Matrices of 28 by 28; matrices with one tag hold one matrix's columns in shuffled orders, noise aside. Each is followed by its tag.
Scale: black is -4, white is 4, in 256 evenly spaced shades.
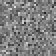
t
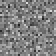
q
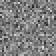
q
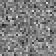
q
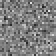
q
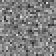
q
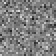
q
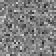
q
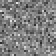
q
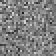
t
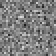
q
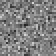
q
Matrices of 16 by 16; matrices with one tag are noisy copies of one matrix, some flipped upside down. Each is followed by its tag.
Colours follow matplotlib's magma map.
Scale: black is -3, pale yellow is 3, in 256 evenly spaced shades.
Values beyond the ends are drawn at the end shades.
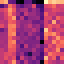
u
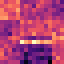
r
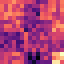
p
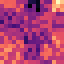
p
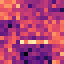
r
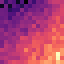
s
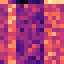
u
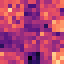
p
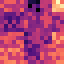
p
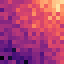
s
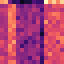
u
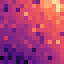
s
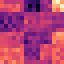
p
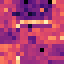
r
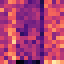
u
